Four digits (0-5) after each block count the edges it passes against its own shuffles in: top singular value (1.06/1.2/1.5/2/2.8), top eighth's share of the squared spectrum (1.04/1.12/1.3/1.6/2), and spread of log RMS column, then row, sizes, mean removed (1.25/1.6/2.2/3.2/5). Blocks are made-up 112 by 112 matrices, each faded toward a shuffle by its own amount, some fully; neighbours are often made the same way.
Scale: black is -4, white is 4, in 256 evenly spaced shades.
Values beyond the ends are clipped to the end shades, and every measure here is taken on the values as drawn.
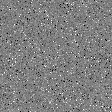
0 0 0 0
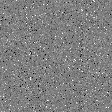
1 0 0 0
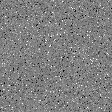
0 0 0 0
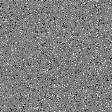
0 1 1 0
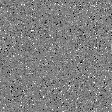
1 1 1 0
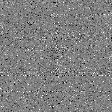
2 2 1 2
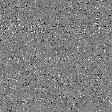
1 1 0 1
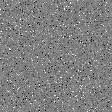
0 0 0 0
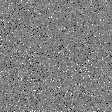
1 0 0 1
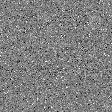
0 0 0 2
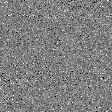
1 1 0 2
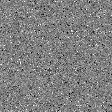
1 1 0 2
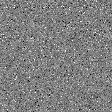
1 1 0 2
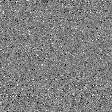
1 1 0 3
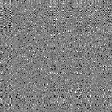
5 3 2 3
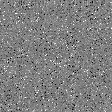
3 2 0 0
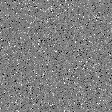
2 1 0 0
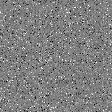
3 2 0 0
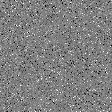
3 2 0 0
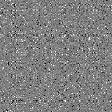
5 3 2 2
